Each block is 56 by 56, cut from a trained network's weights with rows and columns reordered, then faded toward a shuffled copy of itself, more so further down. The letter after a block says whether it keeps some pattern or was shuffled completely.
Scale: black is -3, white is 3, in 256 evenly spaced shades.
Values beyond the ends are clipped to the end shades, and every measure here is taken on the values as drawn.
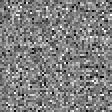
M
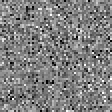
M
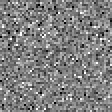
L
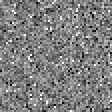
L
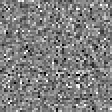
M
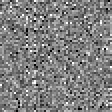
M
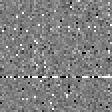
M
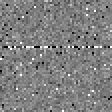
M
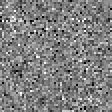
M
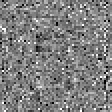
M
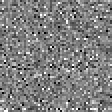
M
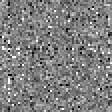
M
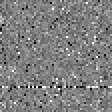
M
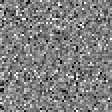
M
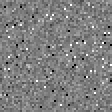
L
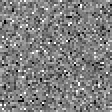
L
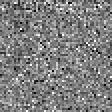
M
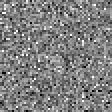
L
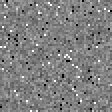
L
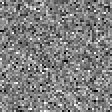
L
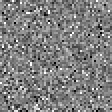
M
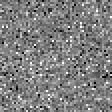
L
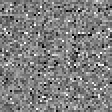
M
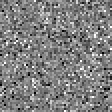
L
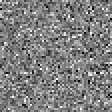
M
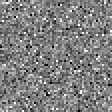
L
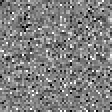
M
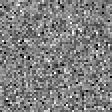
L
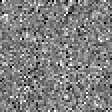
M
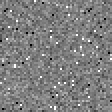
L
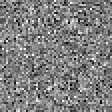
M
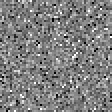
L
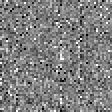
M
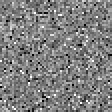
L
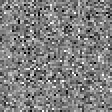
M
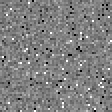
L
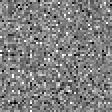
M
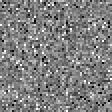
L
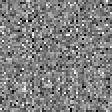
M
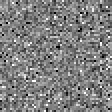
M
